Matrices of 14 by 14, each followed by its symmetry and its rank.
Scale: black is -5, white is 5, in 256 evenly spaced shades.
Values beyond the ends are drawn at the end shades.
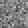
antisymmetric, full rank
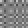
symmetric, rank one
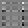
neither, rank one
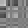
symmetric, rank one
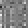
neither, rank two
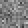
antisymmetric, full rank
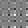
symmetric, rank one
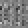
neither, rank three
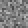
antisymmetric, full rank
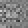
neither, rank three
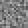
antisymmetric, full rank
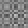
symmetric, rank one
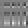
neither, rank one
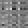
neither, rank two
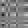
neither, rank one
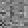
neither, rank three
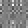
neither, rank two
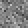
antisymmetric, full rank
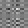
neither, rank one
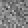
antisymmetric, full rank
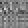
neither, rank three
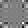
symmetric, rank one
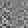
neither, rank three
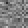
neither, rank three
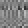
neither, rank two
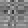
neither, rank two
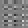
neither, rank one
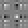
symmetric, rank one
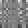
neither, rank two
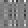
neither, rank one
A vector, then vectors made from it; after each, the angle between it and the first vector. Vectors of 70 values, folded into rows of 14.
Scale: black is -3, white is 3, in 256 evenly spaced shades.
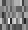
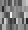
orthogonal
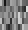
partly aligned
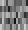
partly opposed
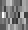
partly opposed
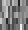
orthogonal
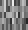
orthogonal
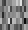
nearly parallel
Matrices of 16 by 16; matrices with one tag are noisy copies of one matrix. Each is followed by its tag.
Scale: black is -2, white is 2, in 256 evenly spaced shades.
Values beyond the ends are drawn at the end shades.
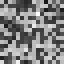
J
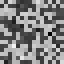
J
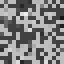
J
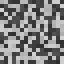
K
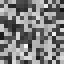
J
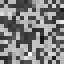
J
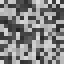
J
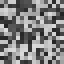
J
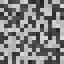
K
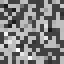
K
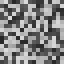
K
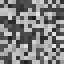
J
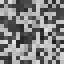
J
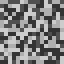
K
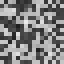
J
